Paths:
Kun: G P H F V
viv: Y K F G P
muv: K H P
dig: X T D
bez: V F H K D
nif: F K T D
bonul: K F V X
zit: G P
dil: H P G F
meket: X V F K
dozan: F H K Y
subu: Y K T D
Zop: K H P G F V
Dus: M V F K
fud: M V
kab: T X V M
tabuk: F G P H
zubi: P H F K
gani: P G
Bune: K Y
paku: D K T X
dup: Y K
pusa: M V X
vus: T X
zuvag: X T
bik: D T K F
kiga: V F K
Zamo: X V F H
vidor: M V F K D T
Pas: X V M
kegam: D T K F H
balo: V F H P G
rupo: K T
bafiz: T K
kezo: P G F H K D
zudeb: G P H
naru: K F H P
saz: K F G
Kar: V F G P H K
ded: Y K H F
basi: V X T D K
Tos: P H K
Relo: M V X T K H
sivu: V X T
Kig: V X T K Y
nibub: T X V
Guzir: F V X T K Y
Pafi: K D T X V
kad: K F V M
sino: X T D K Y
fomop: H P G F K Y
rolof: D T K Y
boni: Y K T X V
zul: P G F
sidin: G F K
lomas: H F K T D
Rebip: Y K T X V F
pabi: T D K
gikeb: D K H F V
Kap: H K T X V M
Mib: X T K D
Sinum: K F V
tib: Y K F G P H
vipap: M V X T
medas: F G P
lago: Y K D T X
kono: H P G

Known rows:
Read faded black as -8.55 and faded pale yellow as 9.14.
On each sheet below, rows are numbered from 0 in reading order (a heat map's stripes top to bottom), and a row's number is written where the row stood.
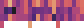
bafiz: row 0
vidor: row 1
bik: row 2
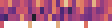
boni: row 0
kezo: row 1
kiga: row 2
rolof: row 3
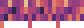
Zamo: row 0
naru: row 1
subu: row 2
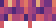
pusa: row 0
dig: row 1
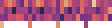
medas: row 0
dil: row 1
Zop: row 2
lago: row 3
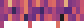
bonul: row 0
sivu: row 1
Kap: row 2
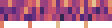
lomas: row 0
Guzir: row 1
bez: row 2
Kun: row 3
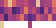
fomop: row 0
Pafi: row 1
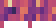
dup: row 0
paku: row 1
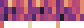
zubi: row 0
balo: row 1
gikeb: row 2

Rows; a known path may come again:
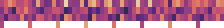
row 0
ded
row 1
dig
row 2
Pas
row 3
Dus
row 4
Zamo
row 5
Pafi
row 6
fud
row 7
Rebip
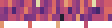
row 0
nif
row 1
sino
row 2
kezo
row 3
dup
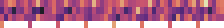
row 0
dil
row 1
bafiz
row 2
nibub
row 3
rolof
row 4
tib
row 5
Kig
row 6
vipap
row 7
sidin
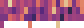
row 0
lago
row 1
kegam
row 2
Kar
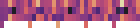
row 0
vus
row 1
kad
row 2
tabuk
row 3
Sinum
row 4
pabi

